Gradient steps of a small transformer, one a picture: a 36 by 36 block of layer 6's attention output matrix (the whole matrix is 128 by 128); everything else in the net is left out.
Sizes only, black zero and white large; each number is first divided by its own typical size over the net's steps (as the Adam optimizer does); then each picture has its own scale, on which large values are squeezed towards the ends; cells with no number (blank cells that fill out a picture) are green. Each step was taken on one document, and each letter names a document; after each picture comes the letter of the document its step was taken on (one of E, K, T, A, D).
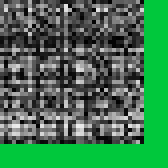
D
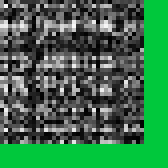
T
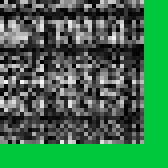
T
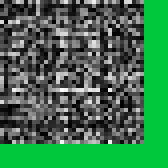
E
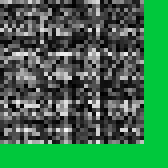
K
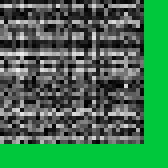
D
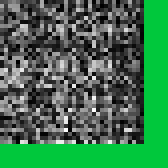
E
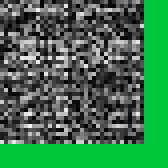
E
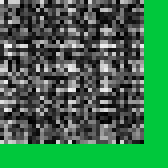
T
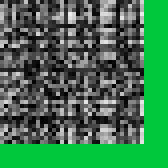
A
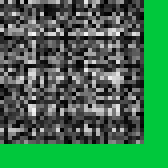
E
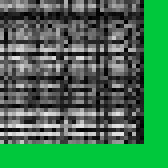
D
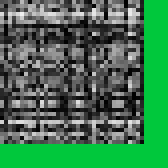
D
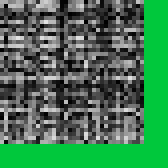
D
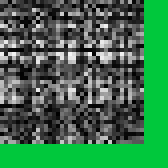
T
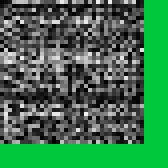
E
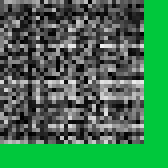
A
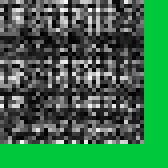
E
